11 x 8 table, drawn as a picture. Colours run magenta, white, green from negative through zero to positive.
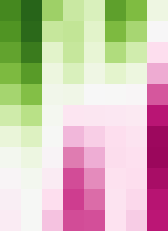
Grain: streaks running down. Ninth with the highest average: top left. Slope: up to the top left. Lone odd cells: none.
